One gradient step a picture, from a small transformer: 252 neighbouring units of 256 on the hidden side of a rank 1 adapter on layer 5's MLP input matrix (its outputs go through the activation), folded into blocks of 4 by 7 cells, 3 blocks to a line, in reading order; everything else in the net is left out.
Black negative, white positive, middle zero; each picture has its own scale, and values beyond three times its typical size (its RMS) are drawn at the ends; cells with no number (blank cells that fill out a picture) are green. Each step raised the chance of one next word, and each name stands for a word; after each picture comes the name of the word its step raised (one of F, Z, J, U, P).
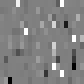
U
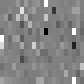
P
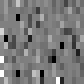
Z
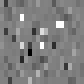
Z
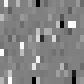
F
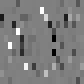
F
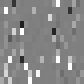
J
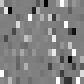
F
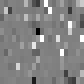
J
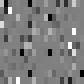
P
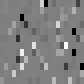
P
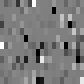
F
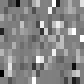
Z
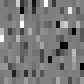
Z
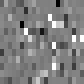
Z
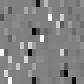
J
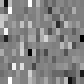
U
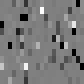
P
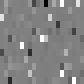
U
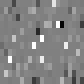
J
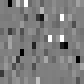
F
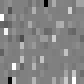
U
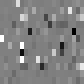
U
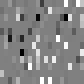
U
